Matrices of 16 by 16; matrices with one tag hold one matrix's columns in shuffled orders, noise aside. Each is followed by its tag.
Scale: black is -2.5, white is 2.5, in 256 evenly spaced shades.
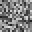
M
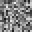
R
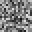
M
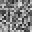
R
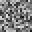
M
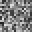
R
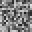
R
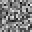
M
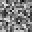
R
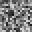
R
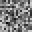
R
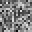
R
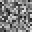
M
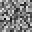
M
